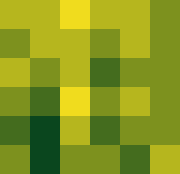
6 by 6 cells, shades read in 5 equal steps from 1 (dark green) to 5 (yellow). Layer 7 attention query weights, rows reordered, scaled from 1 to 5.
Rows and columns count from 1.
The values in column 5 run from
2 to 4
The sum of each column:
19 15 25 17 20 19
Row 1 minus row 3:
0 1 1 2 1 0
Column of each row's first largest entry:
3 2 1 3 3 6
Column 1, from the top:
4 3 4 3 2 3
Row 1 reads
4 4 5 4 4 3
